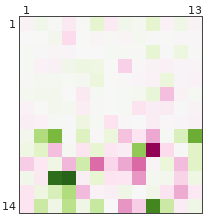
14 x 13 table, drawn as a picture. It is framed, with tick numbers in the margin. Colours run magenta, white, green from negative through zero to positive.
The top part is calmer, up to a seam about 60% of the way down. Neither half mirrors the other. Overall the values sit about 50% of the way up the scale. The texture is fine-grained noise. The top left is the smoothest part.
